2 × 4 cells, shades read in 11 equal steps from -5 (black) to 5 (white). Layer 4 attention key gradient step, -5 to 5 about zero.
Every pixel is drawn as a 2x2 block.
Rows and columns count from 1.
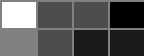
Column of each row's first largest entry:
1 1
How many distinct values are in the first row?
3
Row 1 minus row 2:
5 0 2 -1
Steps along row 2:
down down same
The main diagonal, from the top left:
5 -2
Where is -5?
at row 1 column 4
